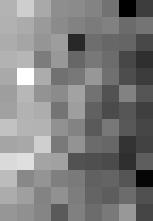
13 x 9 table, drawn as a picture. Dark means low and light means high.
The ninth with the highest average is the middle left. The top left is the calmest part. There is an overall slope up to the left. On average the colour sits 50% of the way up the scale.
